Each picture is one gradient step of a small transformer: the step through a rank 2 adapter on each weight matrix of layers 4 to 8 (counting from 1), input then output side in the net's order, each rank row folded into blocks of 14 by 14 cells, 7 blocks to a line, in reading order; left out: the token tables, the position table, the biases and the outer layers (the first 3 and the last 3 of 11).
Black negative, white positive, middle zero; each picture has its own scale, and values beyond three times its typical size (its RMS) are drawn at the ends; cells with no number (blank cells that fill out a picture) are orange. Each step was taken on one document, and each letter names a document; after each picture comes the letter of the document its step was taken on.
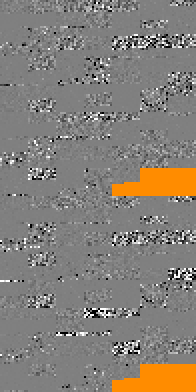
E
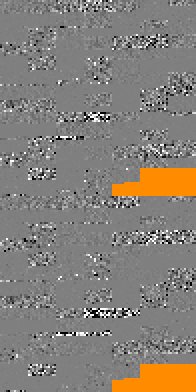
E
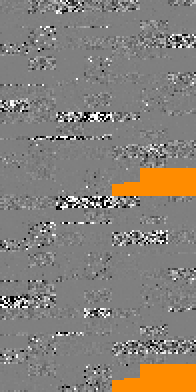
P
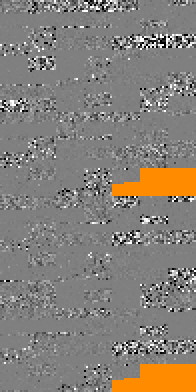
P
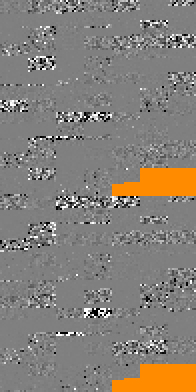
P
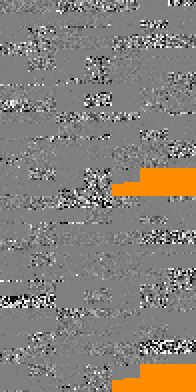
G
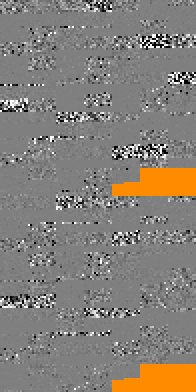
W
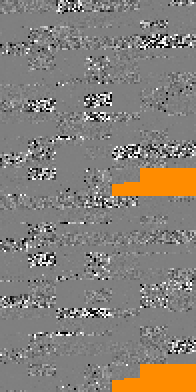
G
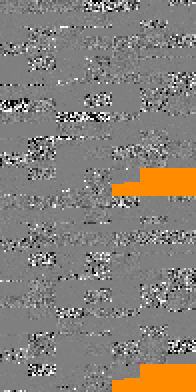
G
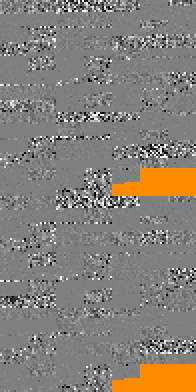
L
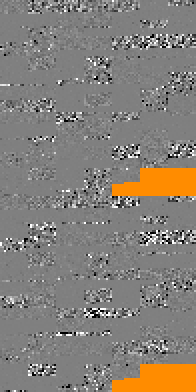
E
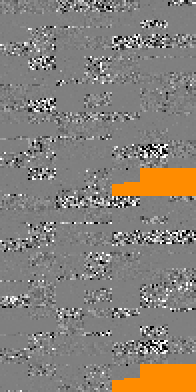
W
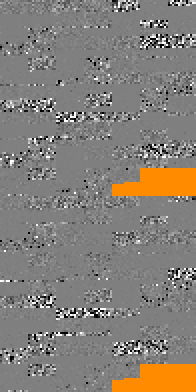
E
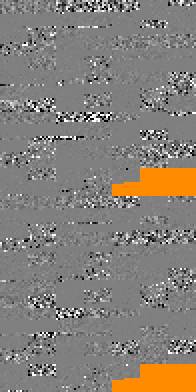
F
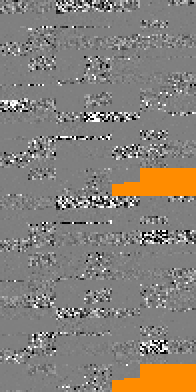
W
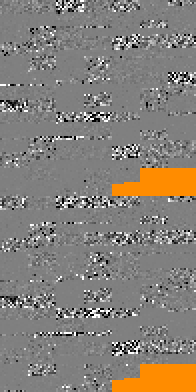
F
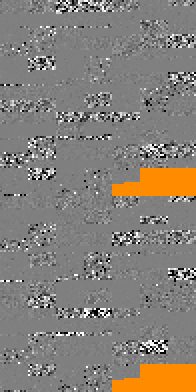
P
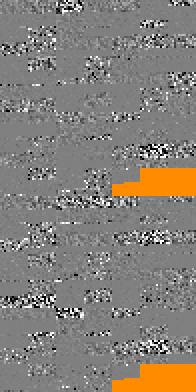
W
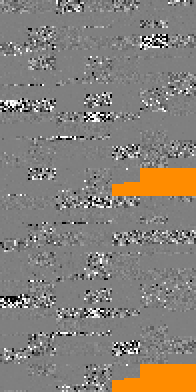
W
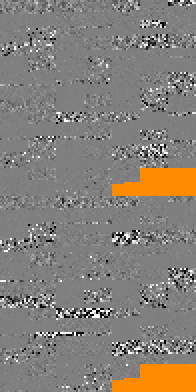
F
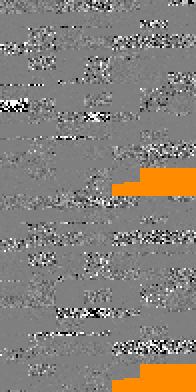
W
